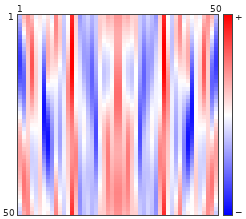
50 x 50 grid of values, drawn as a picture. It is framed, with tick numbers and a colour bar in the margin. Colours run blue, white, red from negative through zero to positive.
Streaks run downward. The left and right halves mirror each other. The values follow a bell shape.
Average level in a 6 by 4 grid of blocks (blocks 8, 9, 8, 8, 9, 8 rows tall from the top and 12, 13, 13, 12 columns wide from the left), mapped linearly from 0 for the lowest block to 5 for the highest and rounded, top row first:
5445 / 3333 / 1441 / 0550 / 2552 / 5555
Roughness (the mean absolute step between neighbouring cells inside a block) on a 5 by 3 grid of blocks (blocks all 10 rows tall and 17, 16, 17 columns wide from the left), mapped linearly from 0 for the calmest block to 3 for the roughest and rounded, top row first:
3 0 3 / 3 1 3 / 2 1 2 / 2 1 2 / 2 0 2
